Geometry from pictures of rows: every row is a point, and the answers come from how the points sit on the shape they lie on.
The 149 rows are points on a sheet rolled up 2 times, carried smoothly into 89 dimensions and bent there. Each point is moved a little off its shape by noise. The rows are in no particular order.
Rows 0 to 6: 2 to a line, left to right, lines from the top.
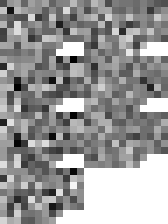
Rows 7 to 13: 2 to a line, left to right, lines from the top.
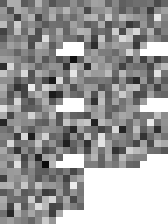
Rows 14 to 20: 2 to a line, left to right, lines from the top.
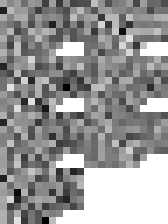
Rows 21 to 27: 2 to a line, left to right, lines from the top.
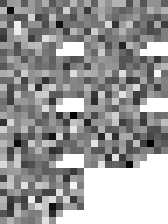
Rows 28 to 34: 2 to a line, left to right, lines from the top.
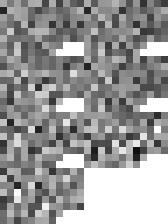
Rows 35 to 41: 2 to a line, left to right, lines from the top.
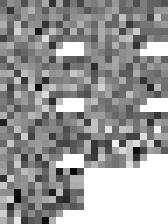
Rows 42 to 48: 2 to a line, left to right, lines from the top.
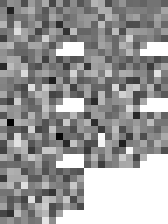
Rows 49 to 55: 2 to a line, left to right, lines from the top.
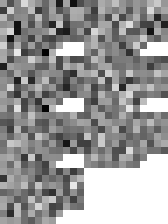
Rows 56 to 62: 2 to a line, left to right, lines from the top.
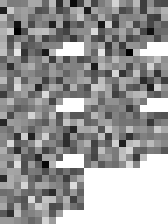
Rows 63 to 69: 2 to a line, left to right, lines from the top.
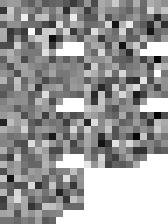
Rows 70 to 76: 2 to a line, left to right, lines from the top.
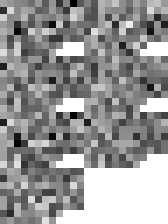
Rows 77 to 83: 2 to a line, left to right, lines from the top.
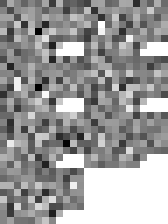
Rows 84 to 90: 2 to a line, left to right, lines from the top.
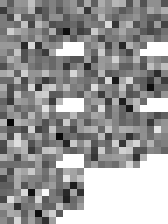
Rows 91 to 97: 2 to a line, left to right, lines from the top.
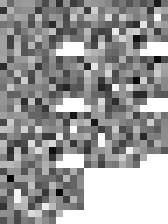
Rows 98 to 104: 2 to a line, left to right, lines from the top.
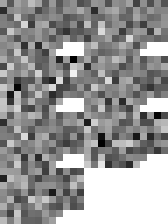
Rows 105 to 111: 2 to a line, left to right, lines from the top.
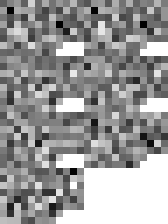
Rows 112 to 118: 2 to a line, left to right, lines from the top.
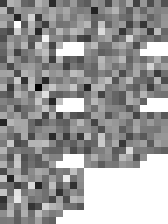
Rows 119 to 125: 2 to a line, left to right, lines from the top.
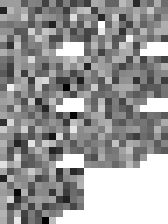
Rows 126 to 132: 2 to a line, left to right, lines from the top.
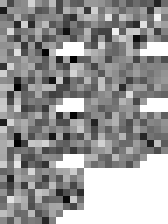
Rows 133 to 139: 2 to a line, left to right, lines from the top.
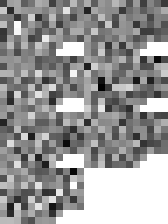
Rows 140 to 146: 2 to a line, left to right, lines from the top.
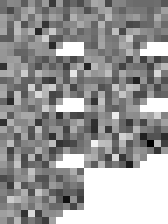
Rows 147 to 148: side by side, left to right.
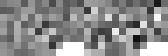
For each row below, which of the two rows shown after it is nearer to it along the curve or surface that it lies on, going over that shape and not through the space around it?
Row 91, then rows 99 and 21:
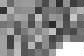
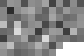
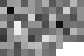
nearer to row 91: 99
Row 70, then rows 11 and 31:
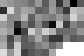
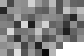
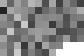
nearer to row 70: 11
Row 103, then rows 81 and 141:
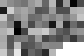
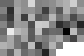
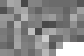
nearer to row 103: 81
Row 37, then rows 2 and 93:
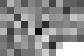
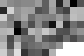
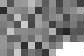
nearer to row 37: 93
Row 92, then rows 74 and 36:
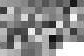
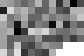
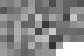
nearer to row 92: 74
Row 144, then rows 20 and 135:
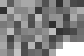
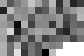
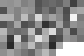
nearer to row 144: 135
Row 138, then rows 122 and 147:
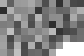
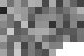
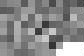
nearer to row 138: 122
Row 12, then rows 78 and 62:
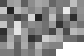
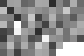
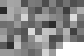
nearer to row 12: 78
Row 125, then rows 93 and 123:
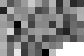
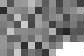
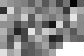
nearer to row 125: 123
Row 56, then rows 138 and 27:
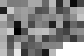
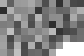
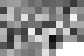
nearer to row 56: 27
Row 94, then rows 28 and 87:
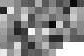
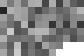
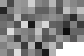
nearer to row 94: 87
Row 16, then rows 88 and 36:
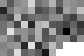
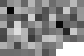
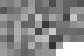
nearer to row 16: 88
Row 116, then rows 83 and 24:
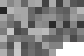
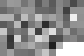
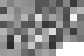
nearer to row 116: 24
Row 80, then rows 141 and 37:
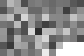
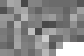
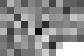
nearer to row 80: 37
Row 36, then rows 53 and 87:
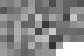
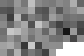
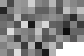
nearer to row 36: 53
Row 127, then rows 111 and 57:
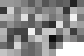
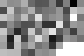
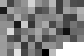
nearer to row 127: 111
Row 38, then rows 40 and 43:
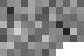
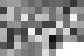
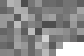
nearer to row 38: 43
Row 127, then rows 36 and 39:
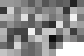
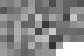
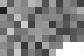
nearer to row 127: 39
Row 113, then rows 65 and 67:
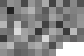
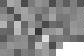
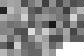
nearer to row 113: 65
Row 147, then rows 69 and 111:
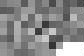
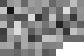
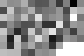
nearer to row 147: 69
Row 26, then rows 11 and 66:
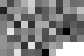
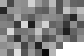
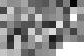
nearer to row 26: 11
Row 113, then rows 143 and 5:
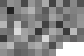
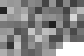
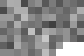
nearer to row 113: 5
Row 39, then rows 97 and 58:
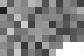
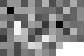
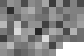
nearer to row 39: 58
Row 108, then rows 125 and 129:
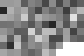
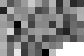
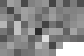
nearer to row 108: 129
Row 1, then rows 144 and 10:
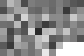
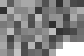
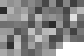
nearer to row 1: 10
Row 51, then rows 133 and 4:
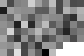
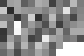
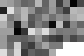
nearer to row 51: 4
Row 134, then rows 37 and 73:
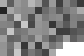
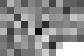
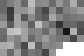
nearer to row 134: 73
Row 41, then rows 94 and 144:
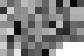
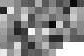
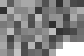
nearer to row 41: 94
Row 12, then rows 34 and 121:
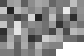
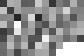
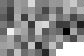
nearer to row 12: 34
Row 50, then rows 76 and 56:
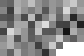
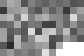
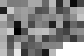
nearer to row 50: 56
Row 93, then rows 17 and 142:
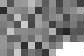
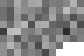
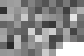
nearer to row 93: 17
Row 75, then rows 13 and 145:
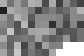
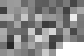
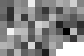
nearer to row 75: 13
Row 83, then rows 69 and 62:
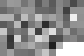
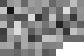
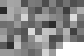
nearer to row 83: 62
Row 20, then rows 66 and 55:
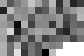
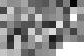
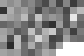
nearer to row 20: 66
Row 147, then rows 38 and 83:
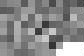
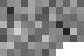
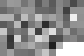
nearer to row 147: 38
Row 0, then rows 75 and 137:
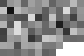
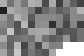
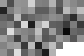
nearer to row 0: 137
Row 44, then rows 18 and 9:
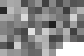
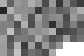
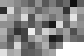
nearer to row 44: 18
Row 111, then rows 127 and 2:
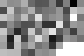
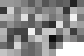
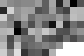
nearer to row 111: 127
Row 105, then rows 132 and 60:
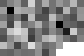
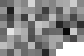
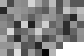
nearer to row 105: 132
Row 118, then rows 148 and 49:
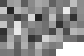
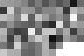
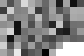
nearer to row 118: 49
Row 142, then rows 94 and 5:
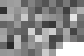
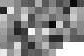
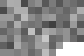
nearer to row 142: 5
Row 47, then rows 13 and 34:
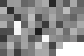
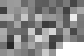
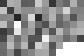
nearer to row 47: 34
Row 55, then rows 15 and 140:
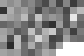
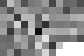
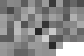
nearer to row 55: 15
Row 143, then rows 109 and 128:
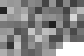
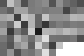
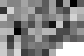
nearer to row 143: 109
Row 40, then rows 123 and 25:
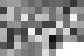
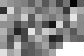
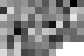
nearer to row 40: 123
